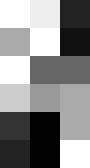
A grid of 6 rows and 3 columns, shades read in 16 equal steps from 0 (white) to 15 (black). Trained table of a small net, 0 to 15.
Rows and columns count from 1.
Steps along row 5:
up down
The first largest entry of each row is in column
3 3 2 2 2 2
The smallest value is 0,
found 4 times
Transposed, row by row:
0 5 0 3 12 13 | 1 0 9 6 15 15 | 13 14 9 5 5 0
